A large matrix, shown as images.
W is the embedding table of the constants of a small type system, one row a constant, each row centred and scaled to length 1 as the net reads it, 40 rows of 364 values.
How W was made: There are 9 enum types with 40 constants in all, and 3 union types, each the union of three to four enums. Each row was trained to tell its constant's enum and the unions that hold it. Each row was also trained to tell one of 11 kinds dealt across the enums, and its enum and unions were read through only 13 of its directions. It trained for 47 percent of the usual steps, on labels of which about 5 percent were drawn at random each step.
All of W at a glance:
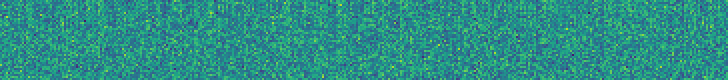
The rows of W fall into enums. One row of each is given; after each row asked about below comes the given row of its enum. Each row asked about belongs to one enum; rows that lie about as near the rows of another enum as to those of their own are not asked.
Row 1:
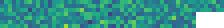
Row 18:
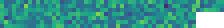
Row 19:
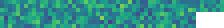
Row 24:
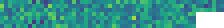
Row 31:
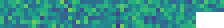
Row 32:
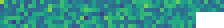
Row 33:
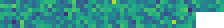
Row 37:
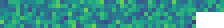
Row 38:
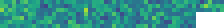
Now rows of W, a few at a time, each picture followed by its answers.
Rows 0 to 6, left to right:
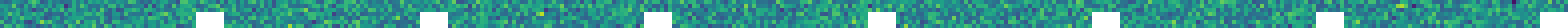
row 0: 37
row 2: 19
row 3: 31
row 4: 19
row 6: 31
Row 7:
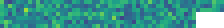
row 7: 18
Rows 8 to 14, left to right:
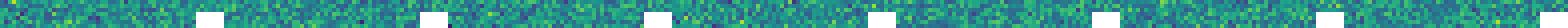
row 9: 38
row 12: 31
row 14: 32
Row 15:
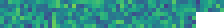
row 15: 37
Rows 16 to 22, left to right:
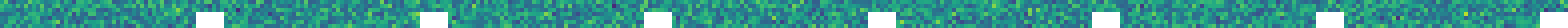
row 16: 19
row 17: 38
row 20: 1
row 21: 37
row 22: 32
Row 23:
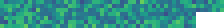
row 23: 38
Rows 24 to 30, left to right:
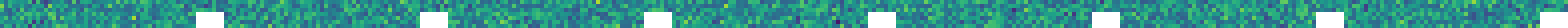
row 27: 31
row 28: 1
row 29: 33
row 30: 18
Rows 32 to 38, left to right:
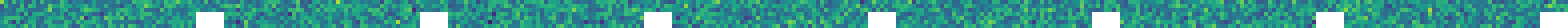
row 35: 19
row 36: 38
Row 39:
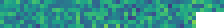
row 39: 1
